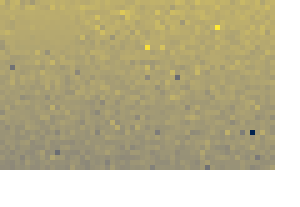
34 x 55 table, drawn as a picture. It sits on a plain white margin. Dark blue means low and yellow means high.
Odd patch: calmer, in the top left. Average level on the scale: 70%. Grain: fine. Slope: up to the top. Calmest part: top left. Odd rows or columns: none.
